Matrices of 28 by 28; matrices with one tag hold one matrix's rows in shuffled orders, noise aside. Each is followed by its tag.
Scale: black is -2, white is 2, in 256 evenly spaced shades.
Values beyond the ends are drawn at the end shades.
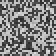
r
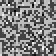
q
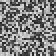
q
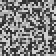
q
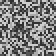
r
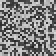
q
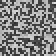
q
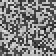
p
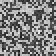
q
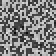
r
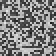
q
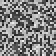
r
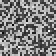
p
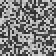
p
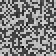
r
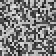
p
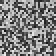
p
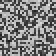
p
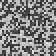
q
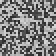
q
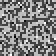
p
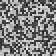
p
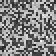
r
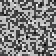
p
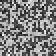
p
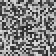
r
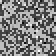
p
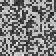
r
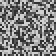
r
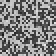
p
